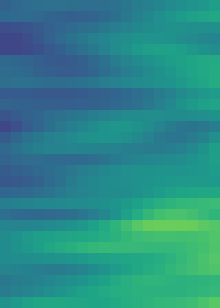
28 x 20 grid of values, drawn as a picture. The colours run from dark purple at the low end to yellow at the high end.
Mirror symmetry: none. Ninth with the lowest average: top left. Slope: up to the bottom right. Ninth with the highest average: bottom right. Grain: streaks across.
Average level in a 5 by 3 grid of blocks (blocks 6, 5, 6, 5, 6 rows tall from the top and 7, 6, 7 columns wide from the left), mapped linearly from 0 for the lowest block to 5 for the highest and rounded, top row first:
0 1 3
0 1 3
1 2 2
2 3 5
3 4 5
